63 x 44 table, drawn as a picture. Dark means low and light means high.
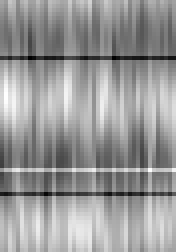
Average level on the scale: 60%. Odd lines: rows 15, 43 and 49. Stripes: horizontal, repeating 2 times.
